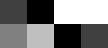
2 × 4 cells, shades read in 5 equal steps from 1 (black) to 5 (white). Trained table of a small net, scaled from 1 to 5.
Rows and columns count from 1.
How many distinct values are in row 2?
4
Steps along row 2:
up down up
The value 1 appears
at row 1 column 2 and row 2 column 3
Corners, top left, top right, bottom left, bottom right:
2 5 3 2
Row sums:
13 10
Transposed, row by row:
2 3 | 1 4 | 5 1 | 5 2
